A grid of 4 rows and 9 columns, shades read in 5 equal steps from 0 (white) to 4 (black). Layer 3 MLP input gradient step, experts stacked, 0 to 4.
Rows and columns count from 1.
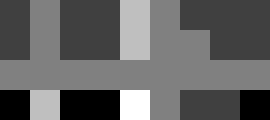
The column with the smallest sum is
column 5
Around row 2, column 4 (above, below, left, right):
3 2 3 1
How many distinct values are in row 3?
1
